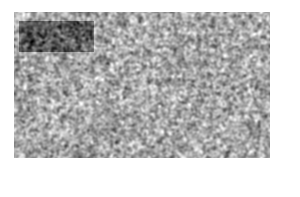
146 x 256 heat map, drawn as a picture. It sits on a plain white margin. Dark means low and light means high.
Mirror symmetry: none. Ninth with the lowest average: top left. Grain: blotchy. Odd patch: lower, in the top left.
